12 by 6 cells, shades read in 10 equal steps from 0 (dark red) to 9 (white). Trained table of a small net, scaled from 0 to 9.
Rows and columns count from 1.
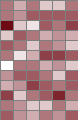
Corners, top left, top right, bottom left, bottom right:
4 4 3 3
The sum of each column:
51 62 58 52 52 51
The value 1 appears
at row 10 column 5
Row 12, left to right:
3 5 6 4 5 3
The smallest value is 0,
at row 3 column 1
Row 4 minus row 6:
3 -5 -2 4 3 3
